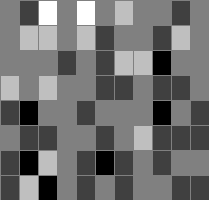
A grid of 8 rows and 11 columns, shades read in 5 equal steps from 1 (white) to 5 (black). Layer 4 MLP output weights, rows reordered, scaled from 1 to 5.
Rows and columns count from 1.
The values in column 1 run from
2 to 4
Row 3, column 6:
4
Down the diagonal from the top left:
3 2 3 3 4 4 4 3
